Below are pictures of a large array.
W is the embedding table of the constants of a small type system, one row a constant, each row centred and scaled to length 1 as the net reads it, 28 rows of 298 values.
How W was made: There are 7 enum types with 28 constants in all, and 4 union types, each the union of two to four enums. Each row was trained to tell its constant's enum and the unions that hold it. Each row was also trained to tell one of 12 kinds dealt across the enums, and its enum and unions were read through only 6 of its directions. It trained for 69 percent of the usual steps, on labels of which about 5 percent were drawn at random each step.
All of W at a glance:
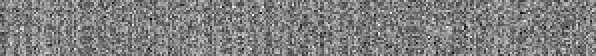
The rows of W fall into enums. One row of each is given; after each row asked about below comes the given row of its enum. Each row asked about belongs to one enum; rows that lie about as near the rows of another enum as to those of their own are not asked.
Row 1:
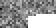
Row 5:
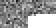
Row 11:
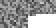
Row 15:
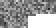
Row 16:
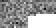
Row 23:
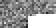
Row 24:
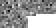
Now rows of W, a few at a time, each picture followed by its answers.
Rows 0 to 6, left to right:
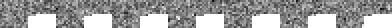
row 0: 16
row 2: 24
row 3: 1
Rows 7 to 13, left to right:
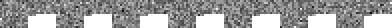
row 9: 1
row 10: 23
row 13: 16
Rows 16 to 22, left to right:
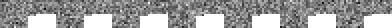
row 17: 11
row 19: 24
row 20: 23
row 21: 16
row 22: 5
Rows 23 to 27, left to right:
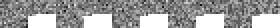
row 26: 1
